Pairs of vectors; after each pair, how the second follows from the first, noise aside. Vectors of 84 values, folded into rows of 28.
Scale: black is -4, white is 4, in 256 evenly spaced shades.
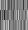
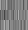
shrunk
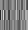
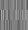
shrunk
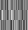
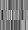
sign-scrambled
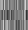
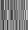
sign-scrambled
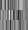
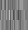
shrunk
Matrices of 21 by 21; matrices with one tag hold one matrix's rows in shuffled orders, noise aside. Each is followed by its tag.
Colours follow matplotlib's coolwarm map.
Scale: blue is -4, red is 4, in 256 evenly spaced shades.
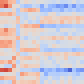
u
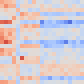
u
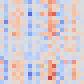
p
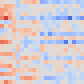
u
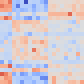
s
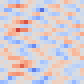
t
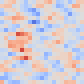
t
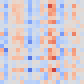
p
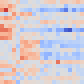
u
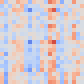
p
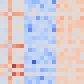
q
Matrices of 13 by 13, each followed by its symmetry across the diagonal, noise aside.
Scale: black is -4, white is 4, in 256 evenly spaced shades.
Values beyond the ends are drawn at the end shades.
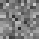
neither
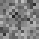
symmetric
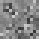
symmetric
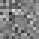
antisymmetric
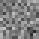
symmetric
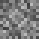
symmetric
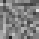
antisymmetric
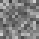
symmetric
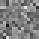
antisymmetric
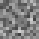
symmetric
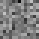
neither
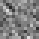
antisymmetric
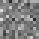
neither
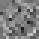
symmetric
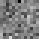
neither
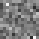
neither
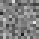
antisymmetric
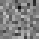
neither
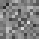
symmetric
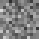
antisymmetric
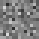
antisymmetric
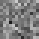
neither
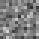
antisymmetric
